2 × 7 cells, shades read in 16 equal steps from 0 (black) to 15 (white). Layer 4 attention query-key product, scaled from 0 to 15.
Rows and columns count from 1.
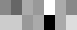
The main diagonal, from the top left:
8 12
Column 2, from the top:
6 12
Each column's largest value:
12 12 10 10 15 10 13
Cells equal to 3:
0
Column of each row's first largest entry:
5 7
